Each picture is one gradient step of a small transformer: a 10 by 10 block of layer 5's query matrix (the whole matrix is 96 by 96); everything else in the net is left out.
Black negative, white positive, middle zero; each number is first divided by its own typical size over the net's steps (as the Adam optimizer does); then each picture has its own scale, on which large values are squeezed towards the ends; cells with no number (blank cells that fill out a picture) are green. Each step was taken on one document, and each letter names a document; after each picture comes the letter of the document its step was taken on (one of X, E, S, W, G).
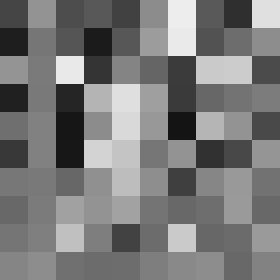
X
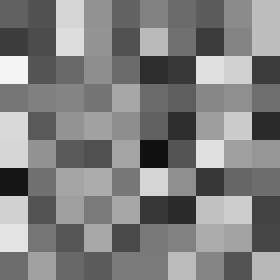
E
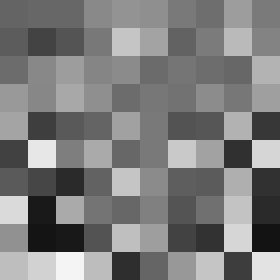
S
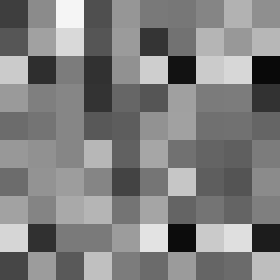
X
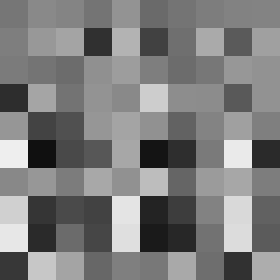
S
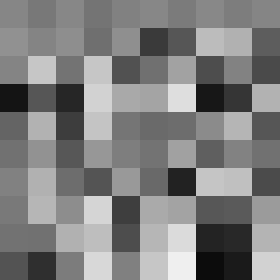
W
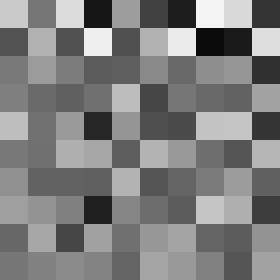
W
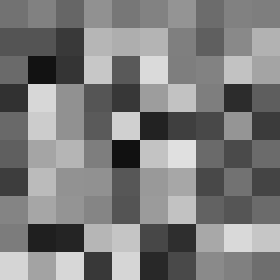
E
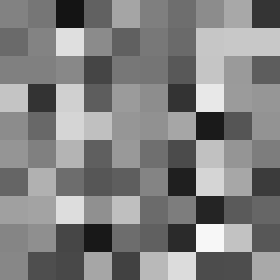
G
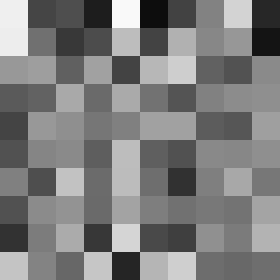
E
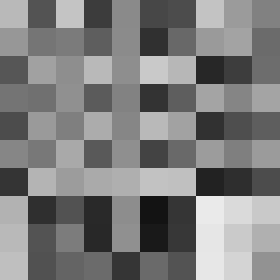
E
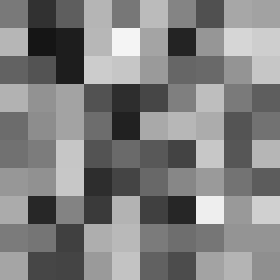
E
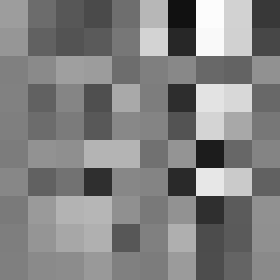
G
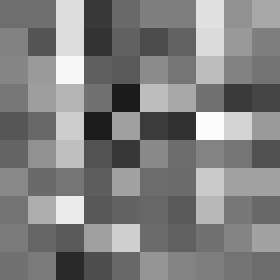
G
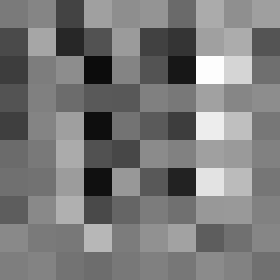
G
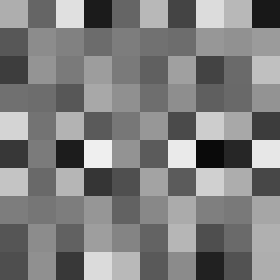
X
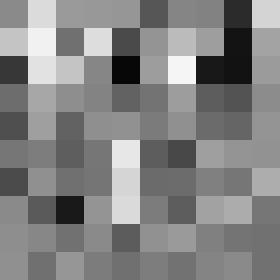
S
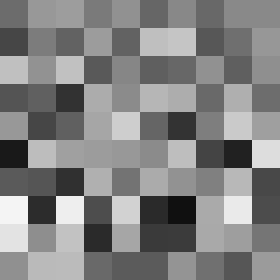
S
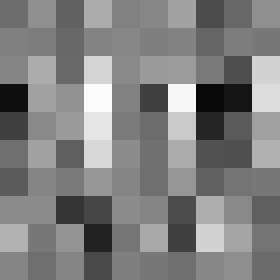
W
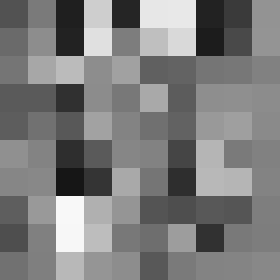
G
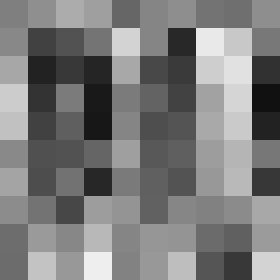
W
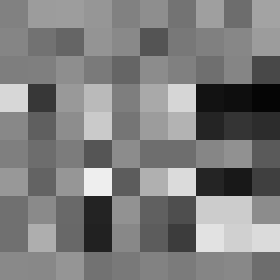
W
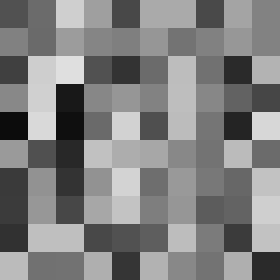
S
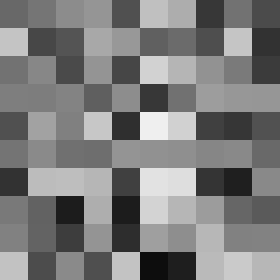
E
